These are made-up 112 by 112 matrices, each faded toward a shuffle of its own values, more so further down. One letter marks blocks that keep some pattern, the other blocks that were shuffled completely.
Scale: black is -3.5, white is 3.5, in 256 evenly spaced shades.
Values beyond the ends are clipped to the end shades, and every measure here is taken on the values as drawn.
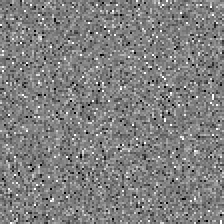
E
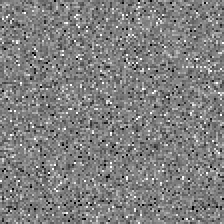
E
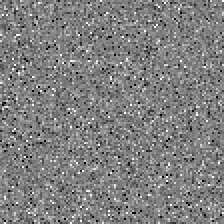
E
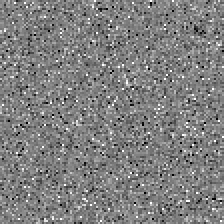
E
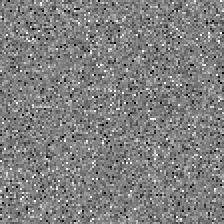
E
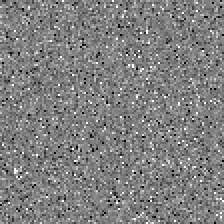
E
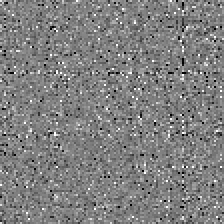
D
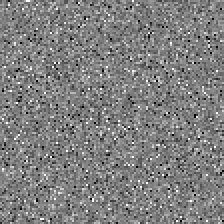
E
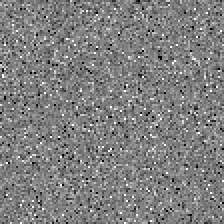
E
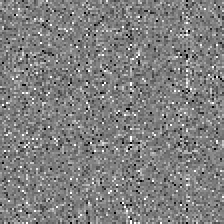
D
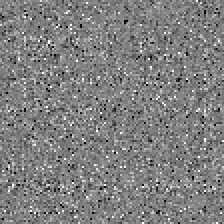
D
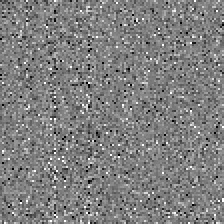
D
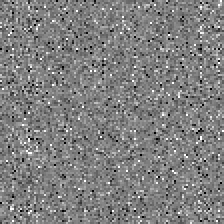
D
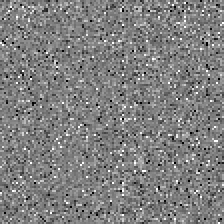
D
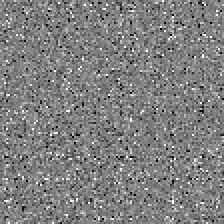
D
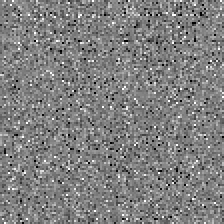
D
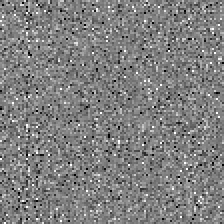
D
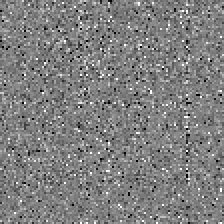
D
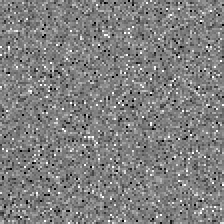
E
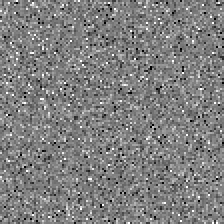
E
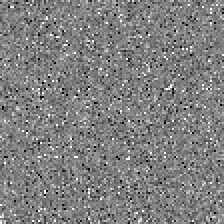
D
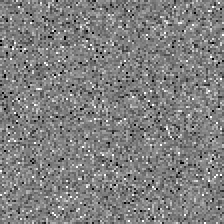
E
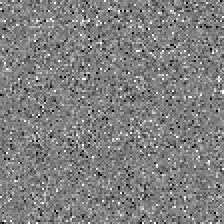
D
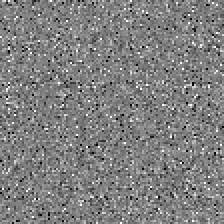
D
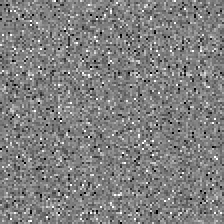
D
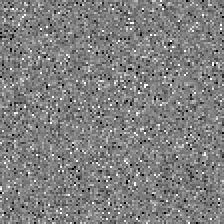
E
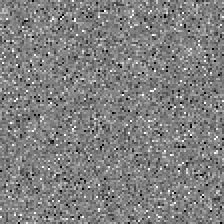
E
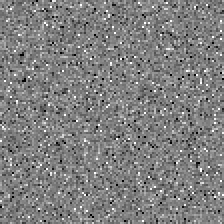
E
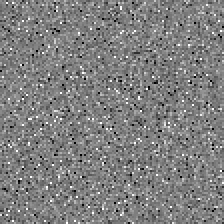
E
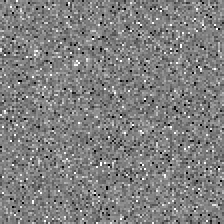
E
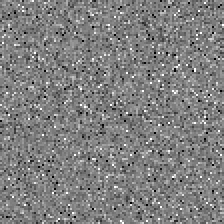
E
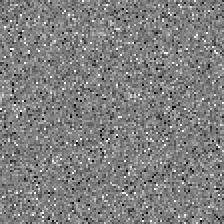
E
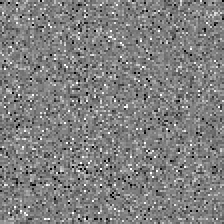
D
